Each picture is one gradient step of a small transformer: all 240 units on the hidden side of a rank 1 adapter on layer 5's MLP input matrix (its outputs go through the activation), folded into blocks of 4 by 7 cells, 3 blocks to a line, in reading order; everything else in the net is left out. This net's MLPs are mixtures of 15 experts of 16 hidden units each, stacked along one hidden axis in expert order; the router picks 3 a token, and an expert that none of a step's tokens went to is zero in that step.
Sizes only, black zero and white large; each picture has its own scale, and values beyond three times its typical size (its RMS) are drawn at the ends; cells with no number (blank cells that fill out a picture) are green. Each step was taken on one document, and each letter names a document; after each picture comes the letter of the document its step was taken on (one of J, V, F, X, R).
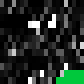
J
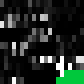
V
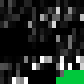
V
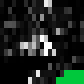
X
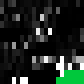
V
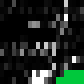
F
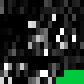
J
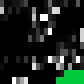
V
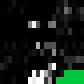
F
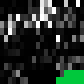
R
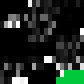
V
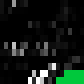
F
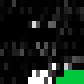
F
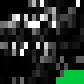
R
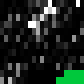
R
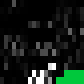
F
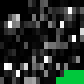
X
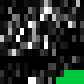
X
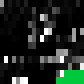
V
